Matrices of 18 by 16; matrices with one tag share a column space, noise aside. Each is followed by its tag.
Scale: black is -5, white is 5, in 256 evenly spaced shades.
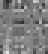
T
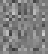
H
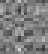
H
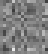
H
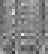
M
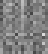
M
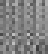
M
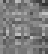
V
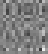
H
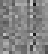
M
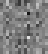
V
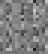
H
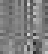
M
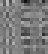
V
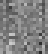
M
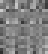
T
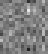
H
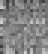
T
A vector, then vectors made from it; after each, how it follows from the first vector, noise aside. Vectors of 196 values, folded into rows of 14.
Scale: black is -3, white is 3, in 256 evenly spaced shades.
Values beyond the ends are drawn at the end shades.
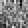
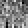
reversed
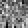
reversed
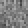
shrunk
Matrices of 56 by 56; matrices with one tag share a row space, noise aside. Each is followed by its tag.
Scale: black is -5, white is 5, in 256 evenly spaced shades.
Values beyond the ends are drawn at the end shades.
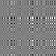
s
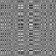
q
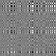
s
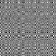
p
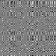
s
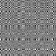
p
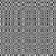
p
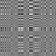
q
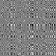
s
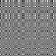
p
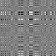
q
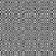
p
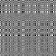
p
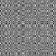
p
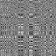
q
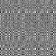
p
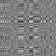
q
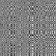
s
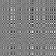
s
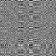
q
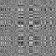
q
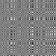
s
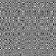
p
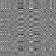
q
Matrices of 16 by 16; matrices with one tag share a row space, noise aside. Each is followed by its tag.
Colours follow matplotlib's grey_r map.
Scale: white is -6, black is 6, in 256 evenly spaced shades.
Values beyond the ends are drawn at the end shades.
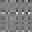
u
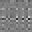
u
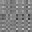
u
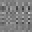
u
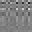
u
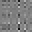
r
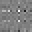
r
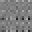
u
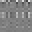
u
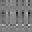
u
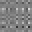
u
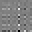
r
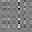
r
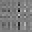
r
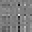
r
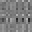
u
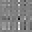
r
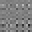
u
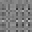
u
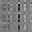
r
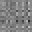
u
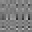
u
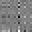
r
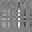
r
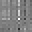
r
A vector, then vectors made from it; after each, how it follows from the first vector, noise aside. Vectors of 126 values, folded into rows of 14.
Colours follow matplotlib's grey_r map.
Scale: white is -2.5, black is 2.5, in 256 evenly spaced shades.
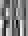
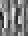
wrapped around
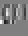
partly zeroed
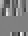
partly zeroed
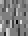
partly zeroed
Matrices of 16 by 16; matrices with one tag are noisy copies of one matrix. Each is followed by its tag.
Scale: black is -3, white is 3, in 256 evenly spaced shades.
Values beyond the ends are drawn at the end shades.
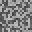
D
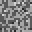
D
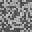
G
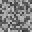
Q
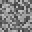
Q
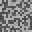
D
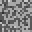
D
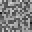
D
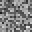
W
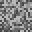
G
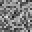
G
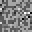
D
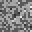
G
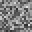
G
